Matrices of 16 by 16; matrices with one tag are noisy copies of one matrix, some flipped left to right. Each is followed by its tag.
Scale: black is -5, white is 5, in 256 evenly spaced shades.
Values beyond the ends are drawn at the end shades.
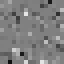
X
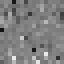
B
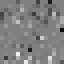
B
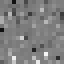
B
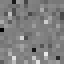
B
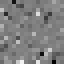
X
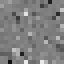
X
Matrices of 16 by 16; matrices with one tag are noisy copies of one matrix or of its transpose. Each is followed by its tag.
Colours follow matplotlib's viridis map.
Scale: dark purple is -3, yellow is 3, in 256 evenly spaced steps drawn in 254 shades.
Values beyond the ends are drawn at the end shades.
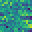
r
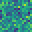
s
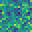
s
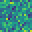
s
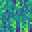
r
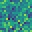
s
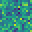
s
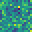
s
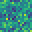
s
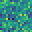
s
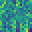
r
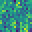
r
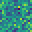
s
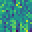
r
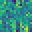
r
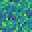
s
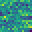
r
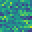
r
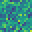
s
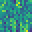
r
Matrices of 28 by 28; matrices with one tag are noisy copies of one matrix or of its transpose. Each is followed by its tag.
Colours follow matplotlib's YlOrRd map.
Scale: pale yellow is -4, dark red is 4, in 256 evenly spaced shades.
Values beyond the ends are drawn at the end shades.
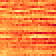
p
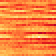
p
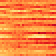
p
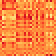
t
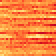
p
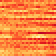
p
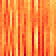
p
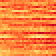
p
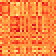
t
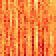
p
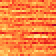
p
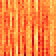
p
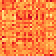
t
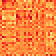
t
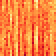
p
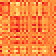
t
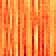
p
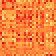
t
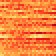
p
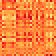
t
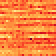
p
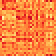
t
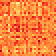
t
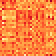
t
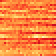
p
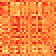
t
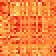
t
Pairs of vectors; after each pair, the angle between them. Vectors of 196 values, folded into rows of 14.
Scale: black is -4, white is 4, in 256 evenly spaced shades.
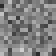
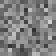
partly opposed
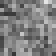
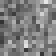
partly aligned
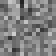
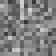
nearly opposite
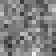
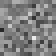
orthogonal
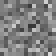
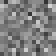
orthogonal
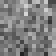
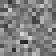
orthogonal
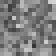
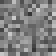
orthogonal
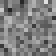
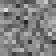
orthogonal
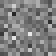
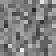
orthogonal
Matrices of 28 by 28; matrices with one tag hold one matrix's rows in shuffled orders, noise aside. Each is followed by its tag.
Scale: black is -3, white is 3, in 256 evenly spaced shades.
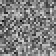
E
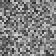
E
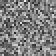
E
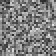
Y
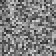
Y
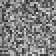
Y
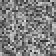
Y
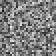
Y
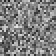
E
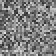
E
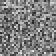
E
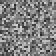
E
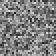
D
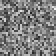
E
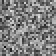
Y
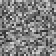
Y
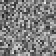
E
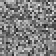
D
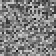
D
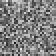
E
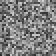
Y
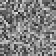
E
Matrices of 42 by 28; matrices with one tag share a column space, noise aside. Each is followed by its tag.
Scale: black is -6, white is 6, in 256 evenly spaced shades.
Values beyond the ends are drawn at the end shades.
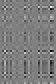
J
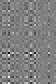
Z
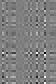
Z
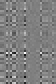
Z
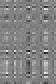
J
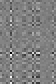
Z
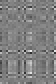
J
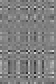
J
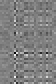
Z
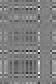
J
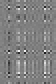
J
